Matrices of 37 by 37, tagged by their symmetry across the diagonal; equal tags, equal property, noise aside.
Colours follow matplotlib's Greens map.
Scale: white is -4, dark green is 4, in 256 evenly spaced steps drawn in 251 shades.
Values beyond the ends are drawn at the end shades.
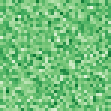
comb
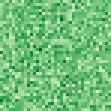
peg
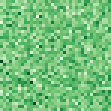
peg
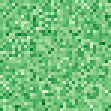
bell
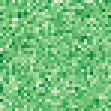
comb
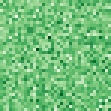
bell
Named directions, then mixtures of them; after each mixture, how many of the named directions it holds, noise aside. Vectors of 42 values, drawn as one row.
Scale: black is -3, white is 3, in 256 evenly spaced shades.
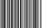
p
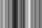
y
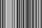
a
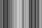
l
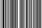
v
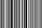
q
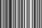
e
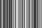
three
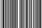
one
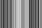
one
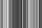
two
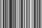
two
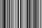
three
